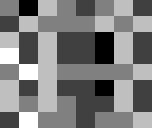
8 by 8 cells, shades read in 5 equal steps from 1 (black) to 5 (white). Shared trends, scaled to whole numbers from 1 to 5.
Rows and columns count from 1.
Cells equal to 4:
19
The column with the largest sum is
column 3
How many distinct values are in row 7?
3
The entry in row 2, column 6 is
4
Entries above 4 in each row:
0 0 0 1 1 0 0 1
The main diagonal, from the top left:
3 4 4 2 3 1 4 4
